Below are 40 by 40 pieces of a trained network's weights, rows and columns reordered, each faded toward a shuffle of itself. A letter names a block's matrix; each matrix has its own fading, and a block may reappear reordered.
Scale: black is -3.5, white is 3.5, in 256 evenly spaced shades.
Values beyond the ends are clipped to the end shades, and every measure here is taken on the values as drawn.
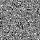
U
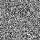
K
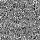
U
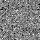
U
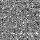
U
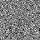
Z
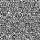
Z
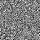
K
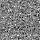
U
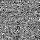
U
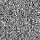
Z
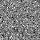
U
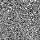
K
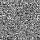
Z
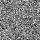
K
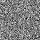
K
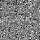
U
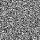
Z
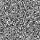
Z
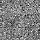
U
